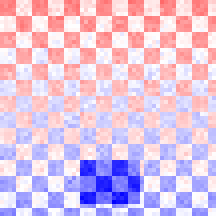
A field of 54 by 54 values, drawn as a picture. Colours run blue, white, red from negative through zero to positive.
There is an overall slope up to the top. The bottom middle is the ninth with the lowest average. On average the colour sits 50% of the way up the scale. An odd patch, lower than its surroundings, sits in the bottom middle.
